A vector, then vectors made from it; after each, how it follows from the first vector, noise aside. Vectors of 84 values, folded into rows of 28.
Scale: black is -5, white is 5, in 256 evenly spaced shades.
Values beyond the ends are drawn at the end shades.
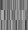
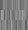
shrunk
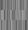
shrunk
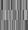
reversed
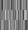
reversed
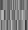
copied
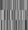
copied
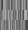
reversed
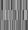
reversed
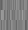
shrunk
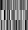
scaled up
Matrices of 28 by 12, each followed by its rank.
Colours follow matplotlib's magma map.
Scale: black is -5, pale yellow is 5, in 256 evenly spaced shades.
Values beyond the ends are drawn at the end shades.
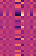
one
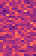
full rank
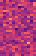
full rank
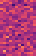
full rank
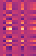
one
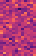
full rank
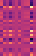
one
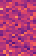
full rank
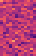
full rank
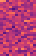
full rank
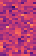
full rank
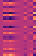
one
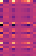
one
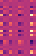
one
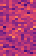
full rank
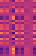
one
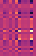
one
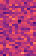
full rank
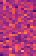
full rank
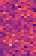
full rank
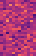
full rank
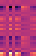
one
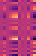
one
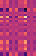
one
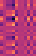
one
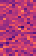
full rank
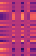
one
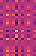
one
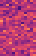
full rank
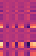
one
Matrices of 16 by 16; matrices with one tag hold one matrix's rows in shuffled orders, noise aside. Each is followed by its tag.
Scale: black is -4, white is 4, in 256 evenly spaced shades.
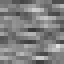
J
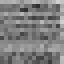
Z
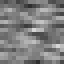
J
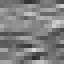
J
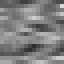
J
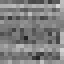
Z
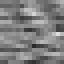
J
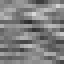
J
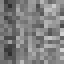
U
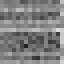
Z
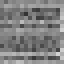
Z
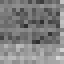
Z
